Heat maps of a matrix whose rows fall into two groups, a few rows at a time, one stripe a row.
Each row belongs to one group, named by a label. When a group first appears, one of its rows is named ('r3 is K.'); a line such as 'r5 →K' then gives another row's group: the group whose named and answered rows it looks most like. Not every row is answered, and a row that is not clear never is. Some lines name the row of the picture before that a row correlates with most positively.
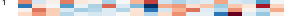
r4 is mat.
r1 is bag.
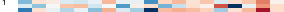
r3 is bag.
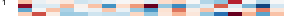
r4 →mat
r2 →bag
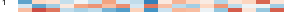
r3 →mat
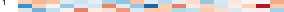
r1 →mat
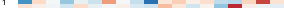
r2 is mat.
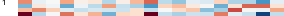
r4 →bag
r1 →bag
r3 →mat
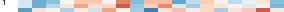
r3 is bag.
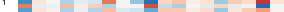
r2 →bag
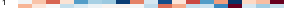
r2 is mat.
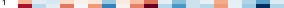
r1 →bag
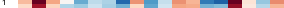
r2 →mat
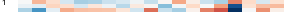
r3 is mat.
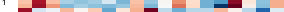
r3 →bag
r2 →mat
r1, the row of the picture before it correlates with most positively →1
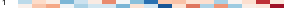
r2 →mat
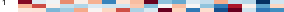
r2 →mat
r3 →mat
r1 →bag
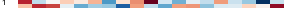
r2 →mat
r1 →bag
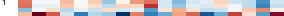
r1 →bag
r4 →mat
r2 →bag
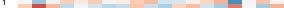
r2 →mat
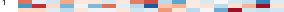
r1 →bag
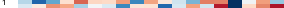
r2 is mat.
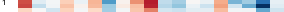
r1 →bag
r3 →bag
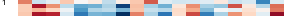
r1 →bag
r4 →mat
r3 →mat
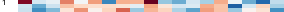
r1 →bag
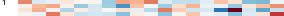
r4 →mat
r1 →bag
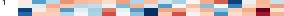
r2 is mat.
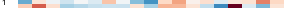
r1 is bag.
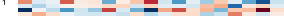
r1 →bag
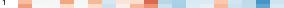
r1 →bag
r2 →bag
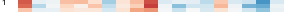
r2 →bag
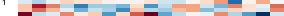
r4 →bag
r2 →mat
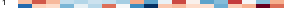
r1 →mat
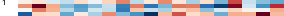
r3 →mat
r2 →mat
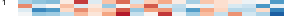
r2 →bag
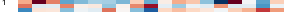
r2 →bag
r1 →mat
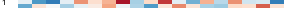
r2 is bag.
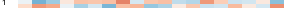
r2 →mat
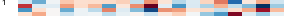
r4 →mat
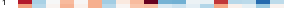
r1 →bag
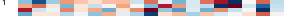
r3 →bag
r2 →mat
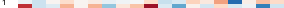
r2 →bag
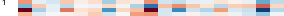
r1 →bag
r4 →bag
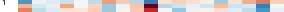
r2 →bag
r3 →bag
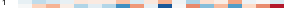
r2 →mat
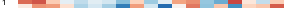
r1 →mat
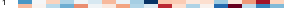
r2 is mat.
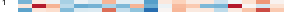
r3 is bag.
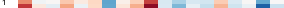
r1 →bag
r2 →bag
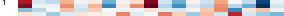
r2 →bag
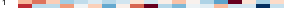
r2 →bag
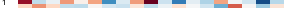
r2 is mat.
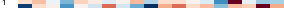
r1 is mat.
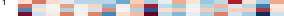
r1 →mat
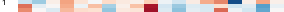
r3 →bag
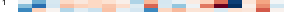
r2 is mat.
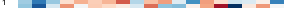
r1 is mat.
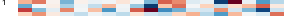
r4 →mat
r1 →mat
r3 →bag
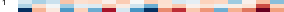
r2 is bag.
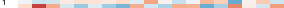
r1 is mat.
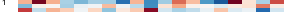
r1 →mat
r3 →bag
